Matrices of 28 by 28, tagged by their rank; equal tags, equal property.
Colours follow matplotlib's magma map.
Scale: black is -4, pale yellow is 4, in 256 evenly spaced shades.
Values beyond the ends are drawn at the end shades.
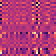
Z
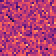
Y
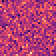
Y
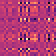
Z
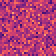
Y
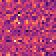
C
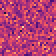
Y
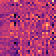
C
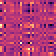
Z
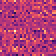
C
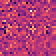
C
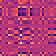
Z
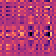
Z
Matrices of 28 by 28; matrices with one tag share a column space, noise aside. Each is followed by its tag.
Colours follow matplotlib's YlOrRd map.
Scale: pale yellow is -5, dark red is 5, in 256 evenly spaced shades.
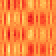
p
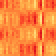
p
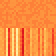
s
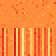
s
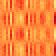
p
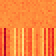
s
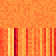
s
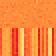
s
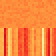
s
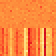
s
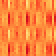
p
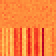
s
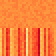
s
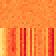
s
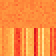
s
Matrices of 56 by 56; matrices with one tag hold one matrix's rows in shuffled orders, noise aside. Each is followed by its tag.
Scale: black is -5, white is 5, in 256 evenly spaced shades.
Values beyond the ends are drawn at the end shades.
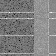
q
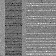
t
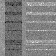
t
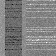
t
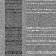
t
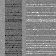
t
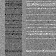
t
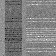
t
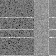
q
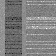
t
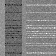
t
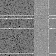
q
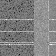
q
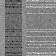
t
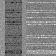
t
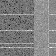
q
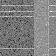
q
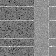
q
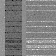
t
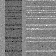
t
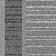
t
